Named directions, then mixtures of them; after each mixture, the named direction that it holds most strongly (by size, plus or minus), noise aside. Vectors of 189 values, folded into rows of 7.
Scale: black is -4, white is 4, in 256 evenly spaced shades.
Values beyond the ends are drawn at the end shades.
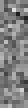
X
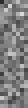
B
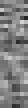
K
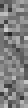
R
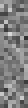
R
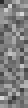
B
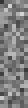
B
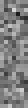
X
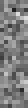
X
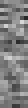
K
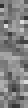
K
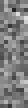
X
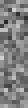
X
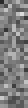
B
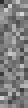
B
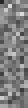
B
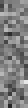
R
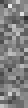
B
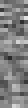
K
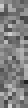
R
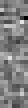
K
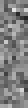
X
